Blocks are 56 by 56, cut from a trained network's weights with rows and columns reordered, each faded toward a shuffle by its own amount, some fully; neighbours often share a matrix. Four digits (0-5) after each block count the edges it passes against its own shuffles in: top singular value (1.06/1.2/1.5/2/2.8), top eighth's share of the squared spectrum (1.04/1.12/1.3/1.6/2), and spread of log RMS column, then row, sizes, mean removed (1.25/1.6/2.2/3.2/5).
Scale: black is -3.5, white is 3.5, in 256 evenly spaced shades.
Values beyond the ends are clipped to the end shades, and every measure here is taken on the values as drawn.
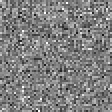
3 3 0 1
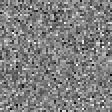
2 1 0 0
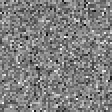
0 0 0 0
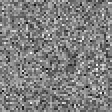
2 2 0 0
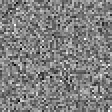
0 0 1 0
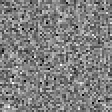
0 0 0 0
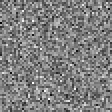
0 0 0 0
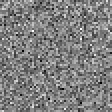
0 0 0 0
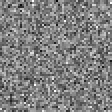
1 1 0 0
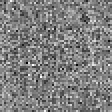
3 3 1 1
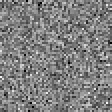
1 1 0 0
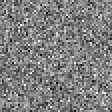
0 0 0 0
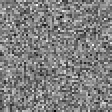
2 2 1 0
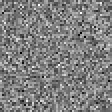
1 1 0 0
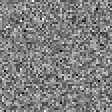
2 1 0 0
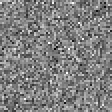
2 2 0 0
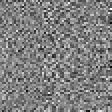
4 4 2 2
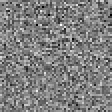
3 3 0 1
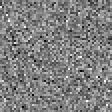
2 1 0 1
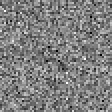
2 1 0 0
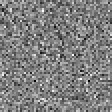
3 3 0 1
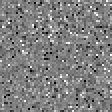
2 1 0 0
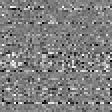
4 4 1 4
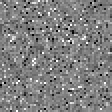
1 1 0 0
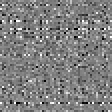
4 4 1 3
